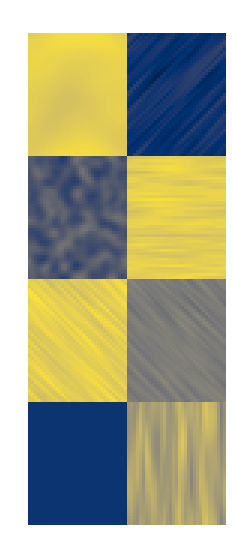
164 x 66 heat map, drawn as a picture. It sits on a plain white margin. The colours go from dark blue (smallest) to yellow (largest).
It is made of 4 by 2 panels. Panel 1,1: very high, smooth, faint in contrast. Panel 1,2: very low, slanting up to the right, faint in contrast. Panel 2,1: low, blotchy. Panel 2,2: very high, streaked across, faint in contrast. Panel 3,1: very high, slanting down to the right, faint in contrast. Panel 3,2: middling, slanting down to the right, faint in contrast. Panel 4,1: very low, flat. Panel 4,2: high, streaked downward.
